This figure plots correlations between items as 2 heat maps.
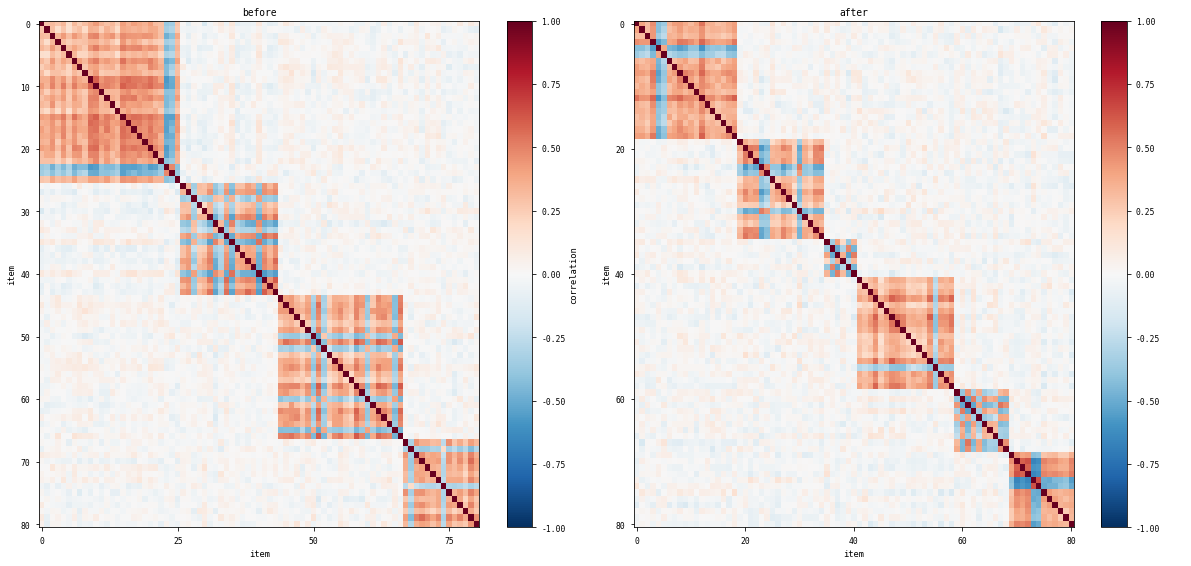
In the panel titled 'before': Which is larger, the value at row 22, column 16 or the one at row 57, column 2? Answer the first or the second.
the first
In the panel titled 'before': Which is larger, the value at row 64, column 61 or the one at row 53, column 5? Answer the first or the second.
the first
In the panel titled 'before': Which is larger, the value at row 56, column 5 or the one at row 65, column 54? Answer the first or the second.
the first
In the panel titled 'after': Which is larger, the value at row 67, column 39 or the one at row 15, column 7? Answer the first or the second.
the second
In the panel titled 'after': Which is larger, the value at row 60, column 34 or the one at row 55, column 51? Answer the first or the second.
the first
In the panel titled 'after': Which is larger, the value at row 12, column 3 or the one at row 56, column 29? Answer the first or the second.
the first
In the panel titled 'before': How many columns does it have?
81
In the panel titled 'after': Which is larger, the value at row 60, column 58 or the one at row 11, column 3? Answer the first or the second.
the second
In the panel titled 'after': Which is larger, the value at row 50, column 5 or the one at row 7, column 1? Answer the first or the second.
the second
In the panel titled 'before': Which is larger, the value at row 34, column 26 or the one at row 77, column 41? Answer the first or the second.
the first
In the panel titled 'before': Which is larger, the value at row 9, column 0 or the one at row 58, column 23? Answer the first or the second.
the first
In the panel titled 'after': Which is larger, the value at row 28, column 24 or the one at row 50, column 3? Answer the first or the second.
the second
